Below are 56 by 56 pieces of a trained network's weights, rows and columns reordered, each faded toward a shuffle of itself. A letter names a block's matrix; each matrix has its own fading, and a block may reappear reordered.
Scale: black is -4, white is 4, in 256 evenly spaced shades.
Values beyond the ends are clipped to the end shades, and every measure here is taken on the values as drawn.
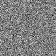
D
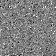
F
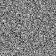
D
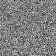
D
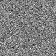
D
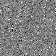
F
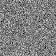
D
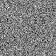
D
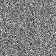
D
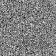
D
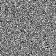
D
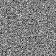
D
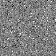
F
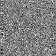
F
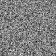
D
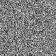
D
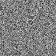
D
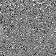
F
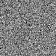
D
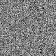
D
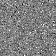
F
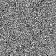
D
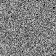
D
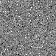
F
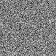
D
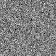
D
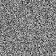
D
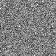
D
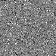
F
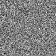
D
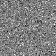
F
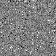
F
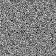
D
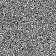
D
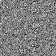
D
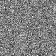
D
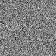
D
